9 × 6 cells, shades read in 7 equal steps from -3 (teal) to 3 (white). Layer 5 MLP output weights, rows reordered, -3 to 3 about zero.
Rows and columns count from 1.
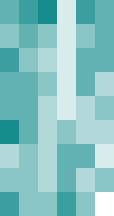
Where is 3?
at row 9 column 6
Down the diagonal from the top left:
-1 -1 1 2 1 1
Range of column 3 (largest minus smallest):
4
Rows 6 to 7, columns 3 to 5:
1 0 1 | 1 -1 -1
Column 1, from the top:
-1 0 -2 -1 -1 -3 1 0 -2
